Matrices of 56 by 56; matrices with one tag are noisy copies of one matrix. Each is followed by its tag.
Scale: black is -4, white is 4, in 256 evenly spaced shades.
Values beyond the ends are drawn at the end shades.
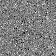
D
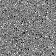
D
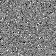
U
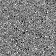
D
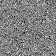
D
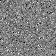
U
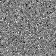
U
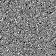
U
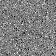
D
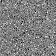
D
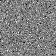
U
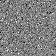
U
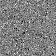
D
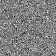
D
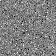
D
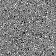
D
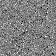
D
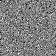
U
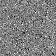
D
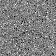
D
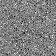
D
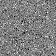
D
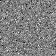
U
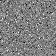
U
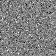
U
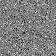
D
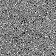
D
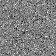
D
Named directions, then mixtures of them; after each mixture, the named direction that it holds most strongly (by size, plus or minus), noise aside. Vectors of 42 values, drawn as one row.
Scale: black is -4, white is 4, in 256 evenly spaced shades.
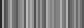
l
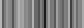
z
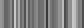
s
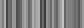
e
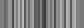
z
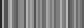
l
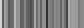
l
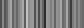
l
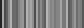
l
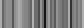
z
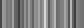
z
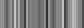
s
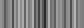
z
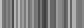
z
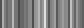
z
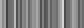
e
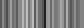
l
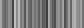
s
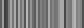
s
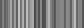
l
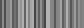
l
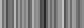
e
